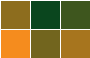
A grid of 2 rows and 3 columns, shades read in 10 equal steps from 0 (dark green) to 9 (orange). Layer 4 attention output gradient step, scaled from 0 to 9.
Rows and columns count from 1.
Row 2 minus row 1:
4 4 4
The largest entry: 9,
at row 2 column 1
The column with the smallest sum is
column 2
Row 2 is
9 4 6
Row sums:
7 19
